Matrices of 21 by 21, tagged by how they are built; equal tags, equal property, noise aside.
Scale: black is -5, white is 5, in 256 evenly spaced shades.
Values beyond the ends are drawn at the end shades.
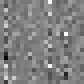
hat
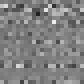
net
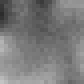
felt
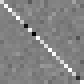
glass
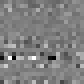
net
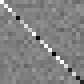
glass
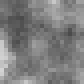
felt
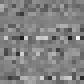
net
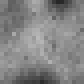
felt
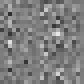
hat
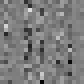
hat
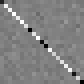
glass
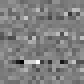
net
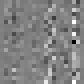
hat
